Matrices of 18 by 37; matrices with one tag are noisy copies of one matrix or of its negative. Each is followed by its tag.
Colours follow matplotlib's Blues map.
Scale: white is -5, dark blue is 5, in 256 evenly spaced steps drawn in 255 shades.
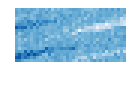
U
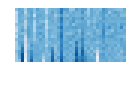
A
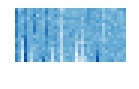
A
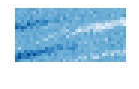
U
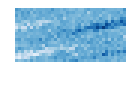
U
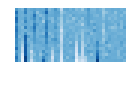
A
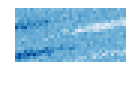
U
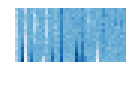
A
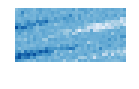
U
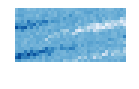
U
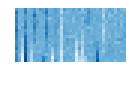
A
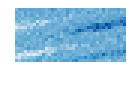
U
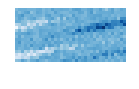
U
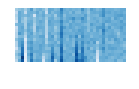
A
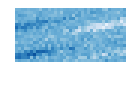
U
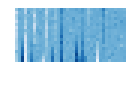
A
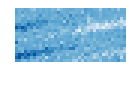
U
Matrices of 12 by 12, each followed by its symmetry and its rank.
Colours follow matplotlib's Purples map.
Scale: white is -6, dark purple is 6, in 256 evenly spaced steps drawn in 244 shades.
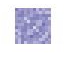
symmetric, full rank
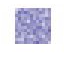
symmetric, full rank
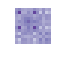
symmetric, rank two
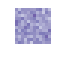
neither, full rank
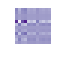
neither, rank one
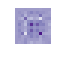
symmetric, rank two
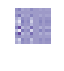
neither, rank one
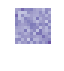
symmetric, full rank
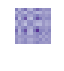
symmetric, rank two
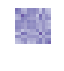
symmetric, rank two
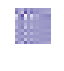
neither, rank one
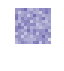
neither, full rank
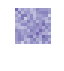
symmetric, full rank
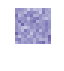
neither, full rank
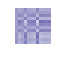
neither, rank one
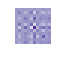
symmetric, rank two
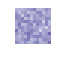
neither, full rank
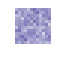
neither, full rank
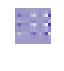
neither, rank one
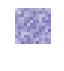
symmetric, full rank
